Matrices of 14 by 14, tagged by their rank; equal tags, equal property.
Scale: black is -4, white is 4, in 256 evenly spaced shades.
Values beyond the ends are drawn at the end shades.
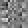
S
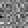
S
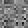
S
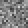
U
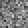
U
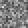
U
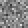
U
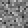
U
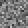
U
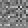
S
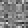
S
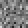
S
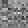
S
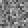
U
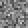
U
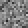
U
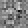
S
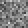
U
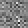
S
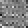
S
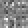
S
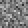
U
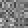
S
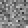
U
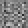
S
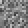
U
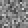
U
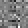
S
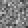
U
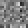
S
